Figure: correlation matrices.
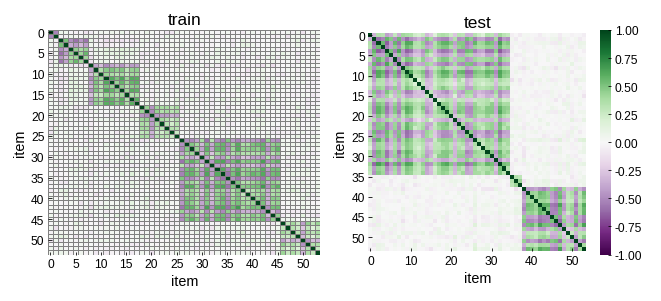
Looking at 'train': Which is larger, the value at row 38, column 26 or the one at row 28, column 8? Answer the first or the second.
the second
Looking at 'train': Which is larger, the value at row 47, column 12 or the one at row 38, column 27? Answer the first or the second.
the second
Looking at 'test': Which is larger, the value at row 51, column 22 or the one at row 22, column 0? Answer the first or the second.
the second
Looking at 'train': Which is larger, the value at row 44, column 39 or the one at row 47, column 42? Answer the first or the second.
the first
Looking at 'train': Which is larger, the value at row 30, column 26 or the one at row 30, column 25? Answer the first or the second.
the first
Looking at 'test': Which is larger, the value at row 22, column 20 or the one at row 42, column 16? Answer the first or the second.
the first
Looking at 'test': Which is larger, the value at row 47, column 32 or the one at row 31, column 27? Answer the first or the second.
the first
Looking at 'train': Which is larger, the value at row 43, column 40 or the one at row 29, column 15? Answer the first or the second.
the second
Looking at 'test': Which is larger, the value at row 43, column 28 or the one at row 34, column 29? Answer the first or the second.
the second
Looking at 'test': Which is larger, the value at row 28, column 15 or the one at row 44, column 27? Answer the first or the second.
the second
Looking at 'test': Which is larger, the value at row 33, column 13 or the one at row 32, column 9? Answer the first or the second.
the second
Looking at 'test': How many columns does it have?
54
